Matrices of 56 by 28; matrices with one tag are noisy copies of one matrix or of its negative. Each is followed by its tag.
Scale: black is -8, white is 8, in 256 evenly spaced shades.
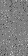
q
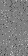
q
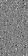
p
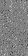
q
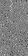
q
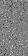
q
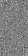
p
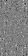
p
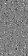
p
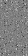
p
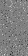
q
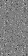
p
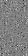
p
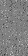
q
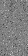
q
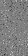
q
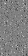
p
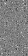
p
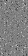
p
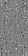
p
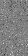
q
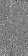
q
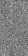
q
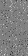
q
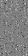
p
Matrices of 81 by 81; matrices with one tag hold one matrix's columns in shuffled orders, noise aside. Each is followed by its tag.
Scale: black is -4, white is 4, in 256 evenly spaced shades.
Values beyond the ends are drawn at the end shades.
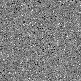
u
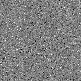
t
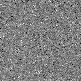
u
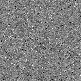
t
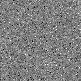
t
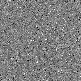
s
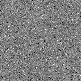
t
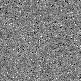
u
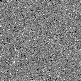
s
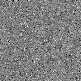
s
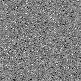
t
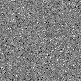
t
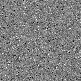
t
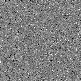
s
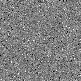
s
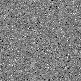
t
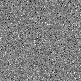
u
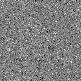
s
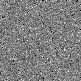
s
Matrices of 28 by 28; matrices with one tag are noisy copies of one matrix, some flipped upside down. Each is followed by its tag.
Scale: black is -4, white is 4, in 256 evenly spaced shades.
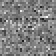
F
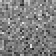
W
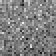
W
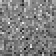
W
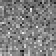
W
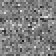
F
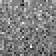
W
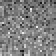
W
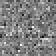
F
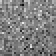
W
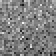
W
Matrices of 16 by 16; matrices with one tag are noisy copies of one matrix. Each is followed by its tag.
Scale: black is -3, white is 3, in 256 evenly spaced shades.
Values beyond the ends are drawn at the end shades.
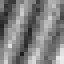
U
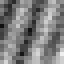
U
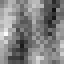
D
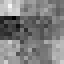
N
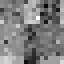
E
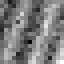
U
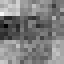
N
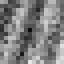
U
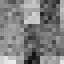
E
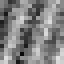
U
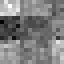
N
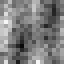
D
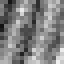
U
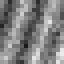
U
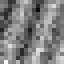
U
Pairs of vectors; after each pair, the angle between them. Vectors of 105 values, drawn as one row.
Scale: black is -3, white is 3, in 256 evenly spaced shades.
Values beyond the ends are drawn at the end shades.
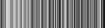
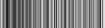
nearly opposite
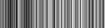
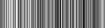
partly opposed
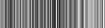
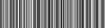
orthogonal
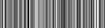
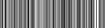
nearly parallel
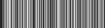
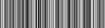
partly opposed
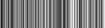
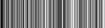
nearly parallel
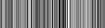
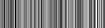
orthogonal
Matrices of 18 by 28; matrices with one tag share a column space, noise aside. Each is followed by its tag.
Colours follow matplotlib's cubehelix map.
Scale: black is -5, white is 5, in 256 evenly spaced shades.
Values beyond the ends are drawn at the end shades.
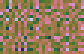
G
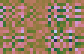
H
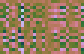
H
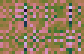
H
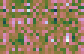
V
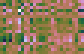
V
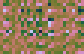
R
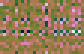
R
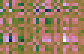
V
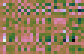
V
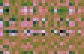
R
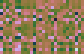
G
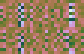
H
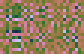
H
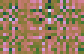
G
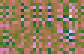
H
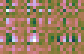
V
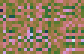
H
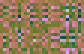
H
